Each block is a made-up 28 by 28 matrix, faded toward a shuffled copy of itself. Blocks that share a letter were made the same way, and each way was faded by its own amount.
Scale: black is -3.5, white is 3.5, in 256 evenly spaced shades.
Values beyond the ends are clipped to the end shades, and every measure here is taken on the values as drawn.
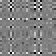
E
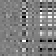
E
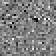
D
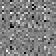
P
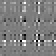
E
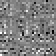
P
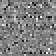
D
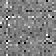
P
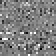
D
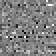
D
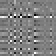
E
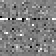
D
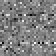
D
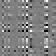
E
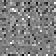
P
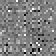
P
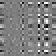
E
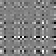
E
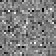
D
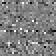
D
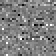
D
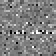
D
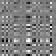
E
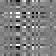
E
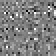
P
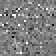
D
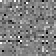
P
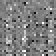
P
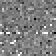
D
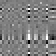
E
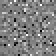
P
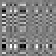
E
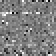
D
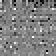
P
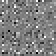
P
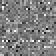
D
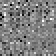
P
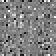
P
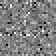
D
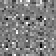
P
